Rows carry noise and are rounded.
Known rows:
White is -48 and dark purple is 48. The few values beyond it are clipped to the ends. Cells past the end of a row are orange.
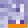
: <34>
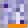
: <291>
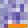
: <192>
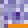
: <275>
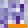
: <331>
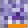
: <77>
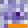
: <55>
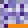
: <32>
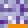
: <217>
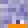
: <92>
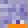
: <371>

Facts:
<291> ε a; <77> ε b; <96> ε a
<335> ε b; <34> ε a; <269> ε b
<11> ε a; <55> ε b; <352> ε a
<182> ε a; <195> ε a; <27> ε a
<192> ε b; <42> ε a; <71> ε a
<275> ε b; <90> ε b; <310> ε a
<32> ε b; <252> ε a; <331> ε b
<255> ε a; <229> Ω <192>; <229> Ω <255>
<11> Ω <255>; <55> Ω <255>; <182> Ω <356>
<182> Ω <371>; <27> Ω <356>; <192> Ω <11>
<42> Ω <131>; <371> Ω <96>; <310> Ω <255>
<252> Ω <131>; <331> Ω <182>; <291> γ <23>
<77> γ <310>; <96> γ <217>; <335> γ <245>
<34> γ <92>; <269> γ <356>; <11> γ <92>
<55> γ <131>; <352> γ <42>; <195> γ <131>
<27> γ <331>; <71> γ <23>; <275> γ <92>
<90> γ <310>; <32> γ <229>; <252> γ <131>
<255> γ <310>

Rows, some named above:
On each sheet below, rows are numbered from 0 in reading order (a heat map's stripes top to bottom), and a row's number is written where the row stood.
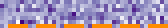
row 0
<255>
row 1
<217>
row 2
<55>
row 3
<192>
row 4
<217>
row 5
<352>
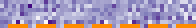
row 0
<23>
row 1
<96>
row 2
<27>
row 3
<131>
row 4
<310>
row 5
<192>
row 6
<42>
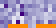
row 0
<229>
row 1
<182>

